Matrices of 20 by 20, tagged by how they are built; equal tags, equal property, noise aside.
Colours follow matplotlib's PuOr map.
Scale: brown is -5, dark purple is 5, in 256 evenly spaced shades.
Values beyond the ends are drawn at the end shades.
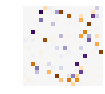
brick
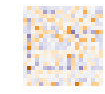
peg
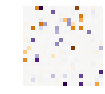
brick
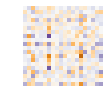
peg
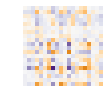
peg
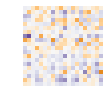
peg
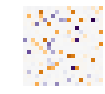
brick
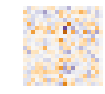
peg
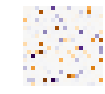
brick
